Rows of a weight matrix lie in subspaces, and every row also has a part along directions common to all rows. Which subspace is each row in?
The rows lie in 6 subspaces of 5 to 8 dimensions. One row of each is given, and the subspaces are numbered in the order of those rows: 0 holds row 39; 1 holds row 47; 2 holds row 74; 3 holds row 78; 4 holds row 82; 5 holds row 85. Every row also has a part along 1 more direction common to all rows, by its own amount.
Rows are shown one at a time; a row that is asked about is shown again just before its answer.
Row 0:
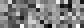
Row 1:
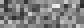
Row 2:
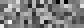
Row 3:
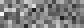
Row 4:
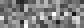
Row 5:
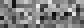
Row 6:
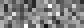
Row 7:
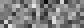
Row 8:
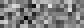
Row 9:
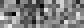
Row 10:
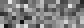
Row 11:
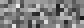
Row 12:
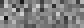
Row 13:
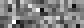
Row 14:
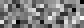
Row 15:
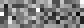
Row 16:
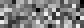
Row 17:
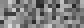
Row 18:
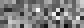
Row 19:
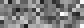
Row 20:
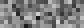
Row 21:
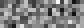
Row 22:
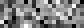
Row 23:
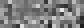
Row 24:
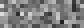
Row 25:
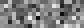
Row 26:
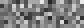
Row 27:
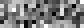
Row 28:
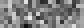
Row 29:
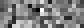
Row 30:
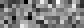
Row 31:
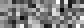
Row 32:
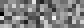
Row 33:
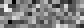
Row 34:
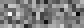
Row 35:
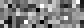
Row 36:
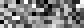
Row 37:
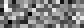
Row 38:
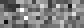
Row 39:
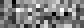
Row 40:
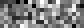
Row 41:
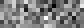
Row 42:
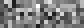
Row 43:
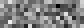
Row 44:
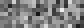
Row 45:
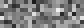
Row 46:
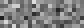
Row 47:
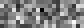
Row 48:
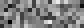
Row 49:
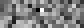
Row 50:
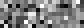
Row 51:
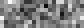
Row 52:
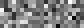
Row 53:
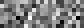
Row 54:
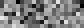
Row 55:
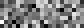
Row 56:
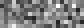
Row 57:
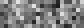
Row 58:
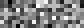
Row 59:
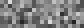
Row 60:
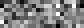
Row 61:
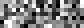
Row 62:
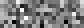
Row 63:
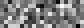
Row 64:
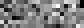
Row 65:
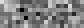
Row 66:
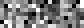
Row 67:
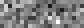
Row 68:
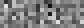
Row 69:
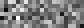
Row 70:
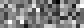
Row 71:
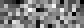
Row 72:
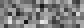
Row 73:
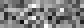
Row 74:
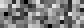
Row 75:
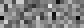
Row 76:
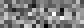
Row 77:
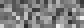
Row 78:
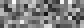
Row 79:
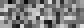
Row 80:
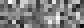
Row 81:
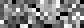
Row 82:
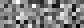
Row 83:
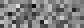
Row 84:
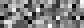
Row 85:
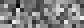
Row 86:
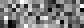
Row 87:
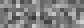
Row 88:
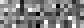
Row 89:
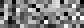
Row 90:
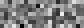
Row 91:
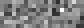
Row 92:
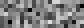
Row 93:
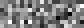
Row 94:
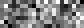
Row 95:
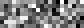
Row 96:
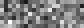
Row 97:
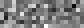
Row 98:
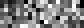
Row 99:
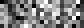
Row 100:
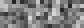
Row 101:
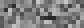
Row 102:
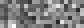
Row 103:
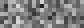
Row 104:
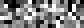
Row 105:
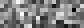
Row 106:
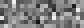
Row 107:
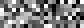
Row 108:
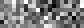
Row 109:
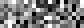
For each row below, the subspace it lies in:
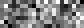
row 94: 2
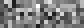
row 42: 0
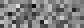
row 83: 5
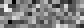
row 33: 3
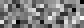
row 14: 1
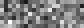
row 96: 3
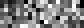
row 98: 4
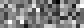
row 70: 1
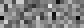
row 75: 0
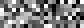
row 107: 3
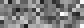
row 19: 1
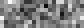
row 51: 5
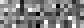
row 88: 5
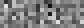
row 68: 0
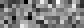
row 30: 4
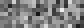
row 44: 2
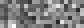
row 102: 3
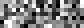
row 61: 5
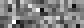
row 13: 1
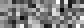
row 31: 2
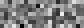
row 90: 2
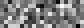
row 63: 2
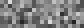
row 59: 1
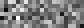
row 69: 1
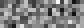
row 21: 2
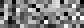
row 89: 0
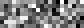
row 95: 2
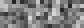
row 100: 2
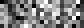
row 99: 4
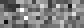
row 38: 5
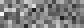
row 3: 0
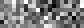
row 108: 3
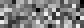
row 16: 0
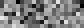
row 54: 5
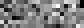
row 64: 3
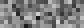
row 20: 4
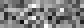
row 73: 0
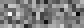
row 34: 2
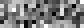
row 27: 0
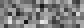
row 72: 2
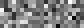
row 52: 3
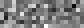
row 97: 0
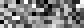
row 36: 2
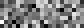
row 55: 5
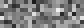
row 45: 5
